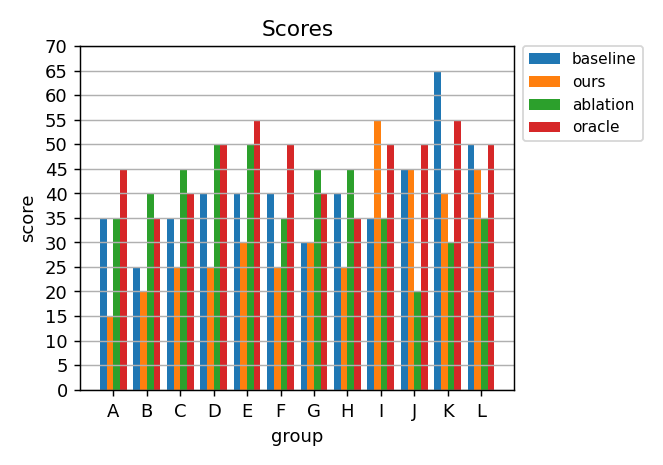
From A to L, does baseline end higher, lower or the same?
higher
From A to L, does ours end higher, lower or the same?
higher
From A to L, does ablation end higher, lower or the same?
the same
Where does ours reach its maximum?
I
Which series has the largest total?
oracle
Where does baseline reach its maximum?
K
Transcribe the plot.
Title: Scores
x-axis: group, ticks A B C D E F G H I J K L
y-axis: score, ticks 0 5 10 15 20 25 30 35 40 45 50 55 60 65 70
Legend: baseline, ours, ablation, oracle
Values:
baseline: 35 25 35 40 40 40 30 40 35 45 65 50
ours: 15 20 25 25 30 25 30 25 55 45 40 45
ablation: 35 40 45 50 50 35 45 45 35 20 30 35
oracle: 45 35 40 50 55 50 40 35 50 50 55 50
